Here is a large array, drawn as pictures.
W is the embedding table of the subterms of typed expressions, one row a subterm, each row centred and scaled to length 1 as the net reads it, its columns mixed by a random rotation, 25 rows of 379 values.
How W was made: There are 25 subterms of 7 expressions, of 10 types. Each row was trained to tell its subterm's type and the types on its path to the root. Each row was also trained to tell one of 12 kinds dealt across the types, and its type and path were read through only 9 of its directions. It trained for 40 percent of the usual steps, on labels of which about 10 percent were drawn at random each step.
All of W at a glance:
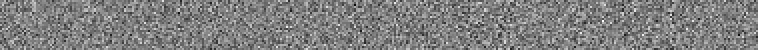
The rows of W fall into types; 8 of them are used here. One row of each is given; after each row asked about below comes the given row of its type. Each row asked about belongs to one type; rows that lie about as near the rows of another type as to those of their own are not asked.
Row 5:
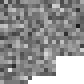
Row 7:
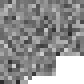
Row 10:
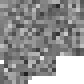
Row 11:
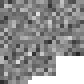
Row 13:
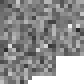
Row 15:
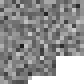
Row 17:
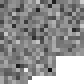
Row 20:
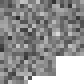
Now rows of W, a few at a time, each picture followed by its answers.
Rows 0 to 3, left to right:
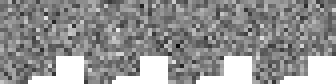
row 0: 15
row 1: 10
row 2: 5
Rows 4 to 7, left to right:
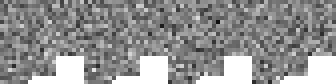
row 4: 5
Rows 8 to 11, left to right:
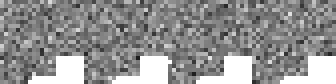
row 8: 15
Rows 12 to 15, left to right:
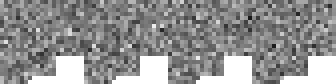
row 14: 5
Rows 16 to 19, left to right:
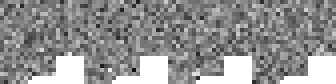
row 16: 20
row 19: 7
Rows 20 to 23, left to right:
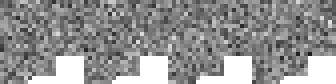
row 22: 15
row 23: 7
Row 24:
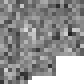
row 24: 10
